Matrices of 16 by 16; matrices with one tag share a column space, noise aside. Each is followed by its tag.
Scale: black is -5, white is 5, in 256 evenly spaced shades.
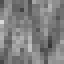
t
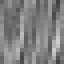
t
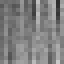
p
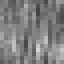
t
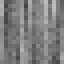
p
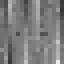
p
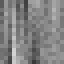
p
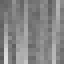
p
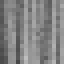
p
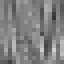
t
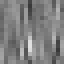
t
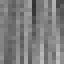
p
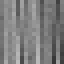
p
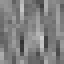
t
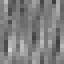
t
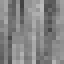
p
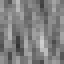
t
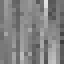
p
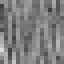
t
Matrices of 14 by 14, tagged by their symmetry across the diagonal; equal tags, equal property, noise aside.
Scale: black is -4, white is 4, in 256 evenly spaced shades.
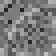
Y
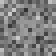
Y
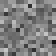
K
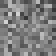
K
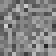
Y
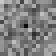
Y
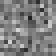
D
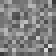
Y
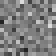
D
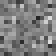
K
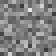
K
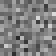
D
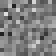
D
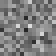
D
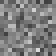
K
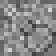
Y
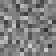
D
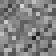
Y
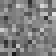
D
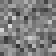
K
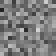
K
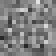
D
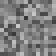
D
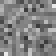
Y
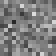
K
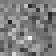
K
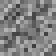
Y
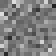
Y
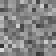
K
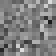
D
